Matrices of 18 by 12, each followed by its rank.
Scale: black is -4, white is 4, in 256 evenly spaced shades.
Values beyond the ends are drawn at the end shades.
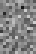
full rank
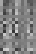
two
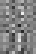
two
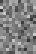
full rank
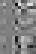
two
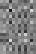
two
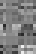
two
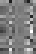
two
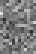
full rank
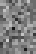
full rank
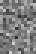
full rank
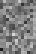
full rank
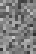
full rank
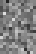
full rank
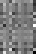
two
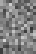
full rank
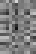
two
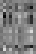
two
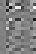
two
